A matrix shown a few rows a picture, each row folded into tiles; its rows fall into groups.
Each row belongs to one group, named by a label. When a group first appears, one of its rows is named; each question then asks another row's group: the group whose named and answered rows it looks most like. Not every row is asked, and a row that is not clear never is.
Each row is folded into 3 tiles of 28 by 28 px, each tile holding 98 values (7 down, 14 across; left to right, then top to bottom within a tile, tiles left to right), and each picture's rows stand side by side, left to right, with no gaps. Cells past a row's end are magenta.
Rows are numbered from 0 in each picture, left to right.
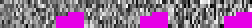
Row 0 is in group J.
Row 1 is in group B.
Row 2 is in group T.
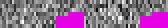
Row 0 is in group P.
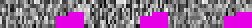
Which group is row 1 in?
T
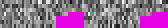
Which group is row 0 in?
J
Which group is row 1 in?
B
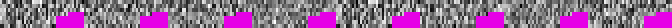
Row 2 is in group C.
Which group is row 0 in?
T
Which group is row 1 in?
C
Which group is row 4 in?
T
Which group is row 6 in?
T
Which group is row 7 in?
B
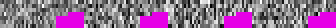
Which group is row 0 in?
B
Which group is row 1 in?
J
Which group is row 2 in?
T
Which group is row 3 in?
T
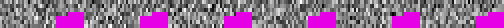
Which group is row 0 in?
J
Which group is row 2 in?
C
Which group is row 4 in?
J
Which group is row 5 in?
P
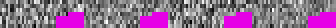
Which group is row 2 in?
B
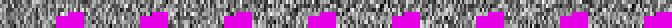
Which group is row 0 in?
T
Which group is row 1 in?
C
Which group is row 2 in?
T
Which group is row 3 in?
B
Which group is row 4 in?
C
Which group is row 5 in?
B
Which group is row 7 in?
C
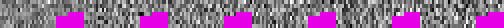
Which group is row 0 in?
B
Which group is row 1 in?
J
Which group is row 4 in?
T
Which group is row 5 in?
J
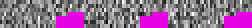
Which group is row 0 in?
C
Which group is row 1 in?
J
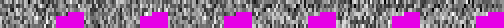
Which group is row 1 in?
T
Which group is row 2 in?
J
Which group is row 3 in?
C
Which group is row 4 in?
B
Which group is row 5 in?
C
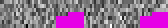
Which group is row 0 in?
J
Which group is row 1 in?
P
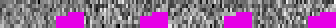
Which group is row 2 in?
C
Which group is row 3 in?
P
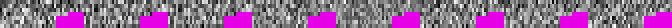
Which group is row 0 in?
C
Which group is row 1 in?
P
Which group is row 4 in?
T
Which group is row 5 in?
C
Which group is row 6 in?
P
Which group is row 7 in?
B
